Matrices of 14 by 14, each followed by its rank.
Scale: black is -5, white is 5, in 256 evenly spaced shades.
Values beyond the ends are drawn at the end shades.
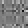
two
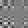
one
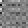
two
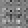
three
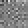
three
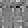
three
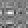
two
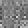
three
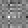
two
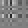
one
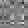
two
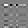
one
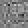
three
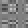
one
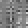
two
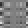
one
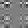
one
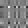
one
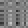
one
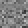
three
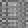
two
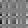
one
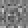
three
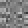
two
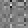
two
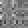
three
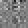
three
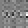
two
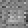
three
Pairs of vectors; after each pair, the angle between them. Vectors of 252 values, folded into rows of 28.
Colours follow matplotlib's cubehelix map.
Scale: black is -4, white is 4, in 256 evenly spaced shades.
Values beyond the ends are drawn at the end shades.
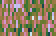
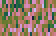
nearly opposite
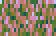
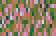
partly opposed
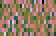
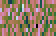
orthogonal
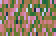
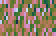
nearly parallel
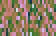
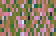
partly aligned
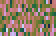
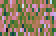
nearly opposite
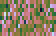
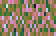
orthogonal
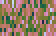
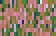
partly opposed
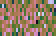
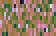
orthogonal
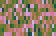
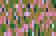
nearly parallel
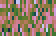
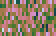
nearly opposite
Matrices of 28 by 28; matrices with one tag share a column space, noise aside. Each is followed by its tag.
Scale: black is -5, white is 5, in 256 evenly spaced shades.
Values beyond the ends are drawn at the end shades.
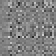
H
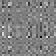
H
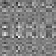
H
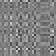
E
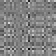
E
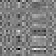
E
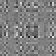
H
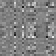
H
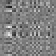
H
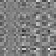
E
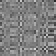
E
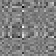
H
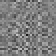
E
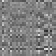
E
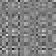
E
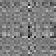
H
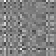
E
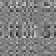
H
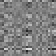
E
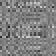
H
